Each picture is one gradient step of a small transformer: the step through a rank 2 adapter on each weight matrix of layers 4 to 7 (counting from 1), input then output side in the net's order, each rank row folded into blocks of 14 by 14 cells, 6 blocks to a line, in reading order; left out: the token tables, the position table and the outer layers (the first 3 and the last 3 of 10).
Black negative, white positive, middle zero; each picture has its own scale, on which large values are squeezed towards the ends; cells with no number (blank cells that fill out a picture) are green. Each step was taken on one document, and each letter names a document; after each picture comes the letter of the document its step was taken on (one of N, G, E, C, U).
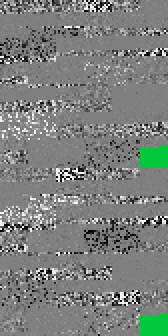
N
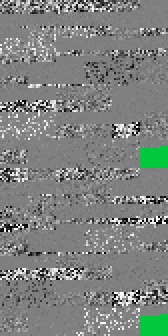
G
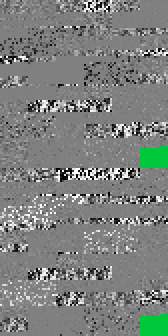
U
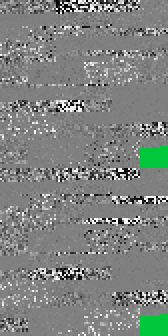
N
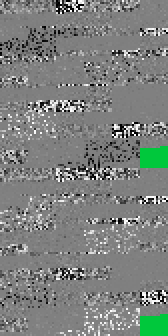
N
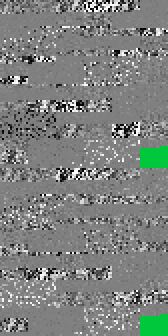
U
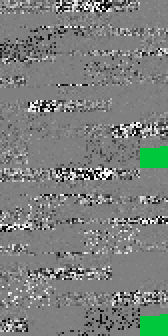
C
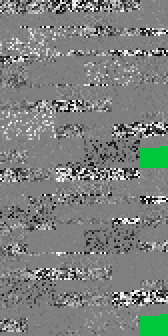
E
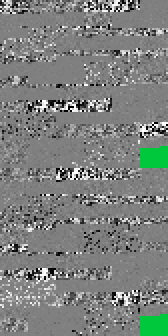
U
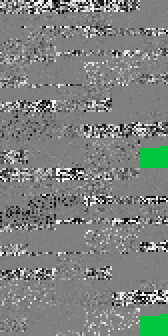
G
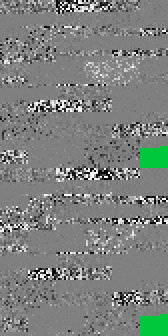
N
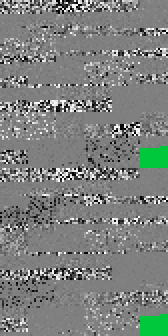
N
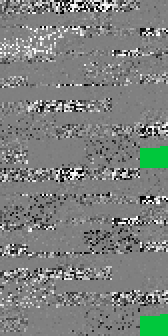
C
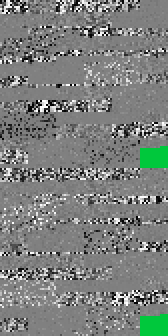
U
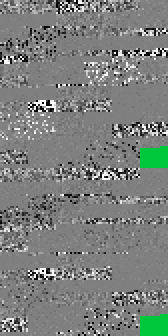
N
